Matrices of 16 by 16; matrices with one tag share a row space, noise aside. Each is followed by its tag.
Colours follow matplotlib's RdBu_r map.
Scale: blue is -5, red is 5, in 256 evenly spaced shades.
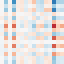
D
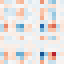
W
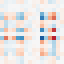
W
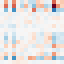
D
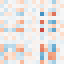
W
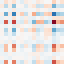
D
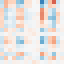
W
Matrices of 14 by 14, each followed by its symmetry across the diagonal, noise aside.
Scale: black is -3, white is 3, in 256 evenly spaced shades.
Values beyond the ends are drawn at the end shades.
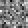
antisymmetric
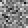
neither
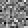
neither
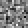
antisymmetric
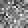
symmetric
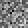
symmetric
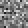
neither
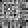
symmetric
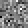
antisymmetric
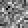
symmetric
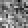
antisymmetric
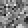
antisymmetric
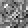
symmetric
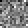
neither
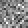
symmetric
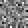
antisymmetric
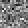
neither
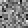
neither
